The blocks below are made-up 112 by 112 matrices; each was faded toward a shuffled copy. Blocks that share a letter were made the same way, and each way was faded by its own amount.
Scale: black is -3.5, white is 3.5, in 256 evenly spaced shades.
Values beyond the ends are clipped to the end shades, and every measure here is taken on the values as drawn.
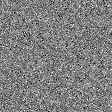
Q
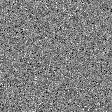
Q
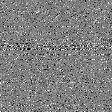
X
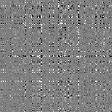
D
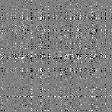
D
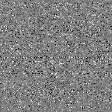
X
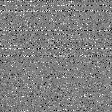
X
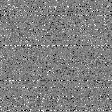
X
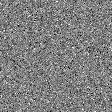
Q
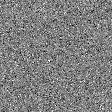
Q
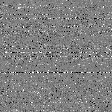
X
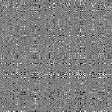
D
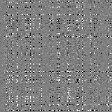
D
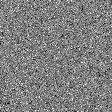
Q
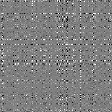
D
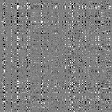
D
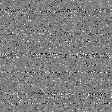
X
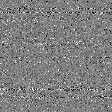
X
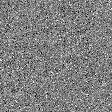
Q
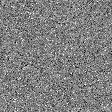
Q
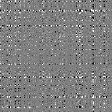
D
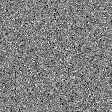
Q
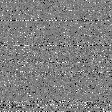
X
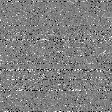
X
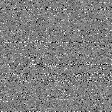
X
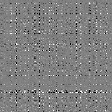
D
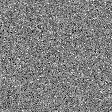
Q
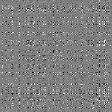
D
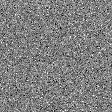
Q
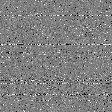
X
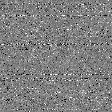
X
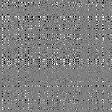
D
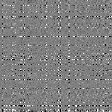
D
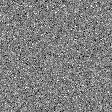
Q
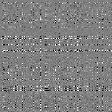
D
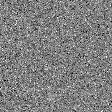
Q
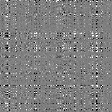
D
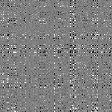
D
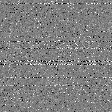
X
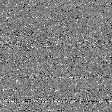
X
